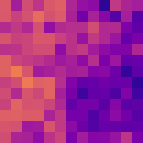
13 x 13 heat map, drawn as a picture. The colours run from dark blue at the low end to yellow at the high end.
Slope: up to the left. Roughest part: top right. Odd rows or columns: none.
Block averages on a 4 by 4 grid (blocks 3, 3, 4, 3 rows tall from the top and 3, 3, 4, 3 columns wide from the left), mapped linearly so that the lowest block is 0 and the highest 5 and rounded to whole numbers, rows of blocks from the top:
4422 | 4431 | 5410 | 4411
